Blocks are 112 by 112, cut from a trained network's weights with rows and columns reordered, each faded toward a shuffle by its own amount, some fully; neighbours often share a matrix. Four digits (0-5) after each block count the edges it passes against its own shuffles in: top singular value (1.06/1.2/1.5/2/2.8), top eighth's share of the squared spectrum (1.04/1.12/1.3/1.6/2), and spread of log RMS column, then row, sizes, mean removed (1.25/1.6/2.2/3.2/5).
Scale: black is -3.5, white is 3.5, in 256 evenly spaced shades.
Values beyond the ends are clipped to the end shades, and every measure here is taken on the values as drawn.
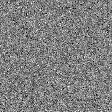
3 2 0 0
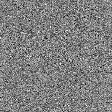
2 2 0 2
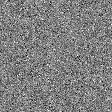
0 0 0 0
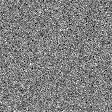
0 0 0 0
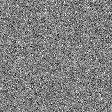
0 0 0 0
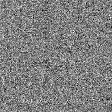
2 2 0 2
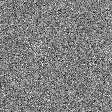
1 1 0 0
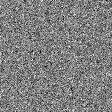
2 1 0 0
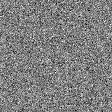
0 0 0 0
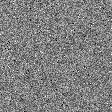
0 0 0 0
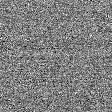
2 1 0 0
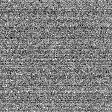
4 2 1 1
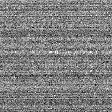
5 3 2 2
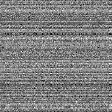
5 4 3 3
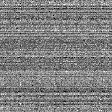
5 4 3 3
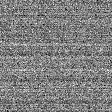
4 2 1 1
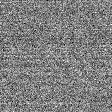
2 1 0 0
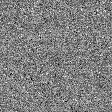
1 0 0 0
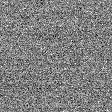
2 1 0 0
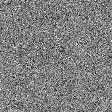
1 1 0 0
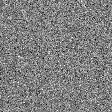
1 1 0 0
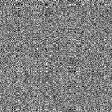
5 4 2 3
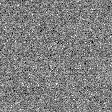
1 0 0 0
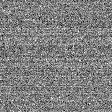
3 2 0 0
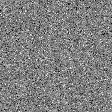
1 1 0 0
